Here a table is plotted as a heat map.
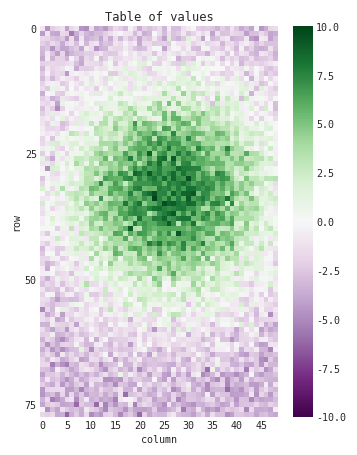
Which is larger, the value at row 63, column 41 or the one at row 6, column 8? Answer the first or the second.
the first
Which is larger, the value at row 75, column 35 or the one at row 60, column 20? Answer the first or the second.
the second
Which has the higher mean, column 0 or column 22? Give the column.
22
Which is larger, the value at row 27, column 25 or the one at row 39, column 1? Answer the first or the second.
the first
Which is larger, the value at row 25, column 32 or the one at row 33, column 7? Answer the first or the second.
the first
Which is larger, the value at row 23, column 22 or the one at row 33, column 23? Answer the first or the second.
the second
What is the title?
Table of values
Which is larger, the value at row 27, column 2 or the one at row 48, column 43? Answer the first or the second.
the second
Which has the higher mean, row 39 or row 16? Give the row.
39
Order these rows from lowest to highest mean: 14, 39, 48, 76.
76, 14, 48, 39
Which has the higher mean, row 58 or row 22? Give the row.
22
